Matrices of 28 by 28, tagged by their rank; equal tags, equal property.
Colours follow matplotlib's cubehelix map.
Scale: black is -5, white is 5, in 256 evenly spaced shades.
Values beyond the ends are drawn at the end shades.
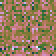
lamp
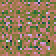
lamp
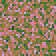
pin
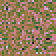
lamp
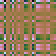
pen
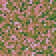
pin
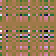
pen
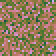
pin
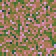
pin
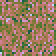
lamp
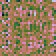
lamp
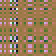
pen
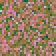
pin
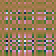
pen
